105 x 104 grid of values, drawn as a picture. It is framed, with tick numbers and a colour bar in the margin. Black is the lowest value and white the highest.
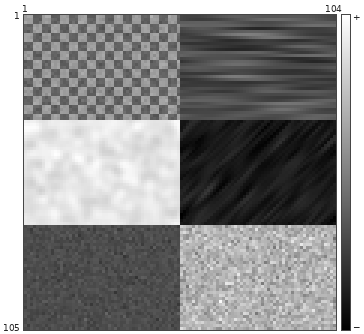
The table splits into 3 rows of 2 panels. Panel 1,1: middling, checkered, strong in contrast. Panel 1,2: low, streaked across. Panel 2,1: very high, blotchy, faint in contrast. Panel 2,2: very low, slanting up to the right, faint in contrast. Panel 3,1: low, fine-grained, faint in contrast. Panel 3,2: high, fine-grained.
